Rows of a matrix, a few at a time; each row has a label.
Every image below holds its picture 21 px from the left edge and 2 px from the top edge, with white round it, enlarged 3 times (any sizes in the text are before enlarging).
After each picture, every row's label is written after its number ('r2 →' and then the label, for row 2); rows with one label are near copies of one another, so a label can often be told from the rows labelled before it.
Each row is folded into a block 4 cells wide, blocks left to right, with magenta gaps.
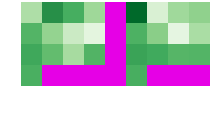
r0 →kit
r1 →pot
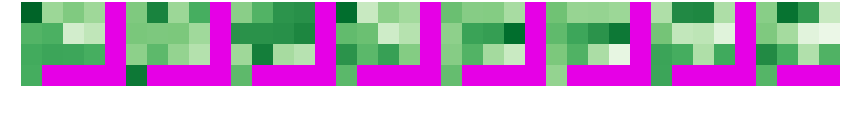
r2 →pot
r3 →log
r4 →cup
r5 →pot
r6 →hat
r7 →hat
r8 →kit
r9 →kit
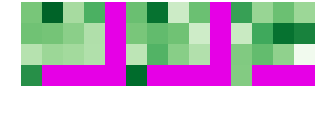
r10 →log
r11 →log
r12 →hat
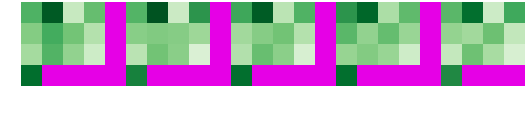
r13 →log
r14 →log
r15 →log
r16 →log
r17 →log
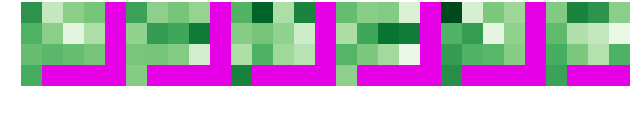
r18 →pot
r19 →hat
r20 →log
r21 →hat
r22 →pot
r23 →kit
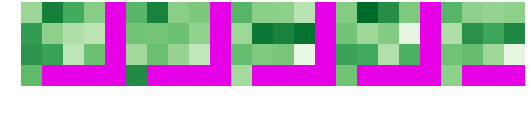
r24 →kit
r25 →log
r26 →hat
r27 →kit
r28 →hat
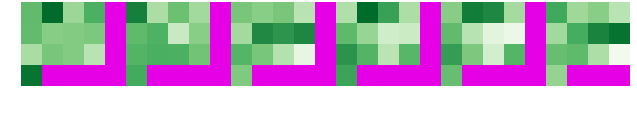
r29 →log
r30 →pot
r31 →hat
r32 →kit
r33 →kit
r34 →hat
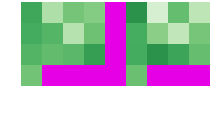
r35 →pot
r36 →pot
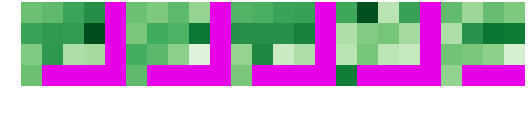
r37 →cup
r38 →hat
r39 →cup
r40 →log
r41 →hat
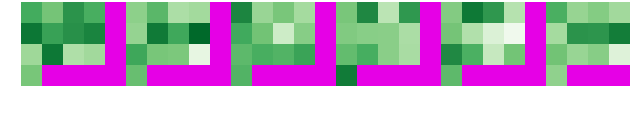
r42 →cup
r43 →hat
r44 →pot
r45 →log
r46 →kit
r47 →hat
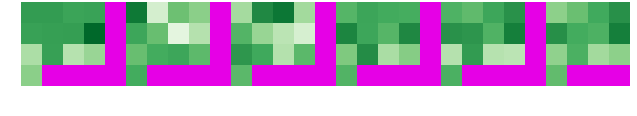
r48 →cup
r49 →pot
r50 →kit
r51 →cup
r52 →cup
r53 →cup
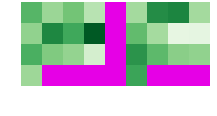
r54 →hat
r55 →kit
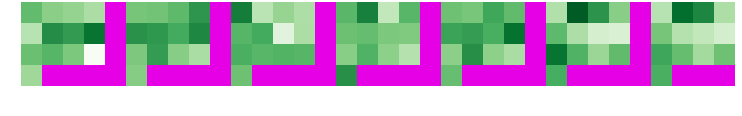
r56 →hat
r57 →cup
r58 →pot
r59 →log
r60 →cup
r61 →kit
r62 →kit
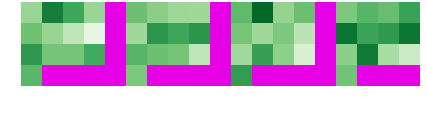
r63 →kit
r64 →hat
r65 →log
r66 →cup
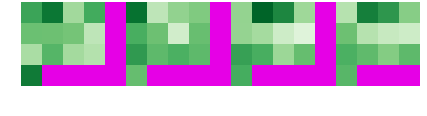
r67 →log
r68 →pot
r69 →kit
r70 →kit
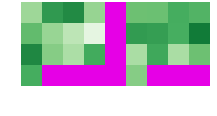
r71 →kit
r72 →cup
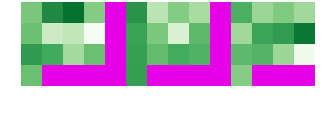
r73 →kit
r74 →pot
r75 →hat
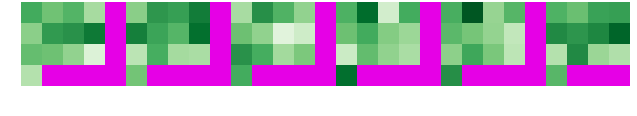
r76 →hat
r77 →cup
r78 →kit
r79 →log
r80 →log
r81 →cup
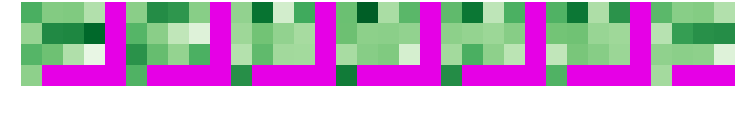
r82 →hat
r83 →kit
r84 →log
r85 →log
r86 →log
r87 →log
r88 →hat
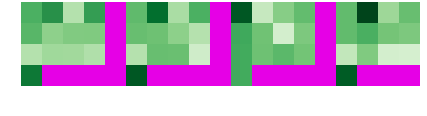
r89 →log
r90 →log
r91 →pot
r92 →log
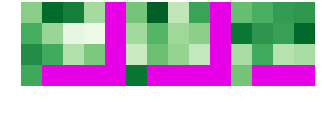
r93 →kit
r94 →log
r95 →cup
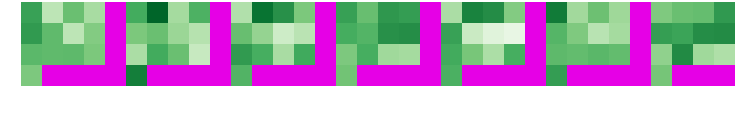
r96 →pot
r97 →log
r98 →kit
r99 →cup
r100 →kit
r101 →pot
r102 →cup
